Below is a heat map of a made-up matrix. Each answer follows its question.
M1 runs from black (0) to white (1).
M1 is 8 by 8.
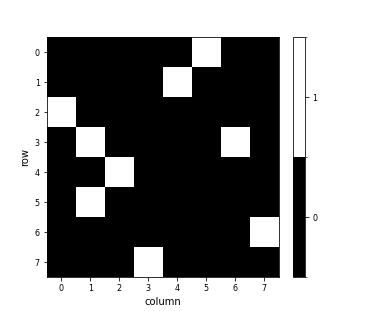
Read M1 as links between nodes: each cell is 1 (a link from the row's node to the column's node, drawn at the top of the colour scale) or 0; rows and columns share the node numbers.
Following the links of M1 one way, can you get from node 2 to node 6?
no
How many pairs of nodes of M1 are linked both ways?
0
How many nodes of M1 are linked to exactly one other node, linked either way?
0
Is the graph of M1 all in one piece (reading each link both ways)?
yes
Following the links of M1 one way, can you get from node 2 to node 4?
yes
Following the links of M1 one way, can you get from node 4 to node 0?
yes
